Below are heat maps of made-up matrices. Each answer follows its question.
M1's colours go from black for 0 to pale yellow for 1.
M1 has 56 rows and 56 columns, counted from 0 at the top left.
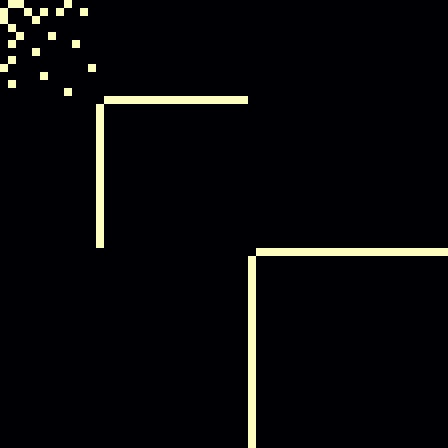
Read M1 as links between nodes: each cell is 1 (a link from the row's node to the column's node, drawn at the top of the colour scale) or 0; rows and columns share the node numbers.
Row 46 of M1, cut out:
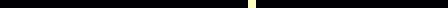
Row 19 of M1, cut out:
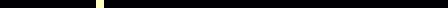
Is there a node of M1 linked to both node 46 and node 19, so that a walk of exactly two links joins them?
no
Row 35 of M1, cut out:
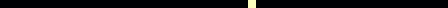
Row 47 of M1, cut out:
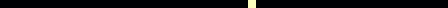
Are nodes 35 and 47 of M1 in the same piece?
yes
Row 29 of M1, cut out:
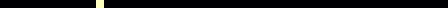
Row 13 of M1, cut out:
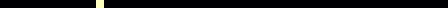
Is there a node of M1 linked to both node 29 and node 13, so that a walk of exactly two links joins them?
yes
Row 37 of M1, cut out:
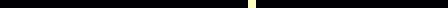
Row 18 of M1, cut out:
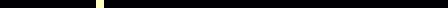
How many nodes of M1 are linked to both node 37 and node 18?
0
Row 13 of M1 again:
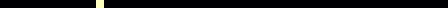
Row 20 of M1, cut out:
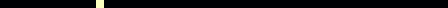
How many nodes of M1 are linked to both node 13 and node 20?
1
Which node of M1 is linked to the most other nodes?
node 31
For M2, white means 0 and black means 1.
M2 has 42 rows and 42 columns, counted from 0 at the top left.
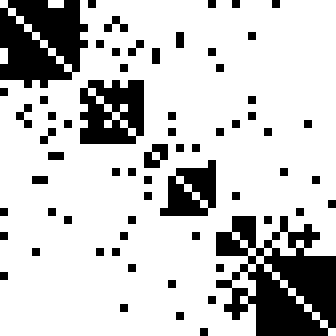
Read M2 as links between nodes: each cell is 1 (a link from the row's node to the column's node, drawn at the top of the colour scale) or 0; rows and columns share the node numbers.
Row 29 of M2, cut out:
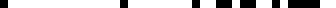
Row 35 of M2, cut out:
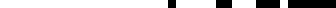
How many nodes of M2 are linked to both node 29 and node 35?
7
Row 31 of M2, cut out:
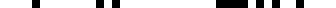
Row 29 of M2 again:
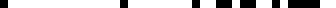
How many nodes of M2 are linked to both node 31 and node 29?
5
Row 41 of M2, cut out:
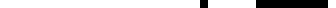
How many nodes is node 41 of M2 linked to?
10
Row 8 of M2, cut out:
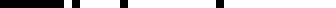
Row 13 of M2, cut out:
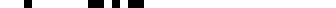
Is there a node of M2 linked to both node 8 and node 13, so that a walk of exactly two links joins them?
yes
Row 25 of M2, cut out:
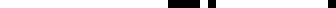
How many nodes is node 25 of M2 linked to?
6
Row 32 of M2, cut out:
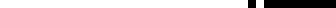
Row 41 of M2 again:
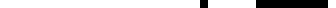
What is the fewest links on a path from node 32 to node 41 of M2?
1
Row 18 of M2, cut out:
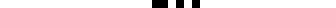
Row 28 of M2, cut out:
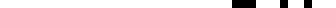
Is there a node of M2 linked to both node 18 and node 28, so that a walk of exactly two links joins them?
no
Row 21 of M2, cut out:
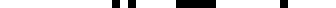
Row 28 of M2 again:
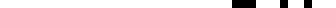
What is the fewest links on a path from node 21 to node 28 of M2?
2
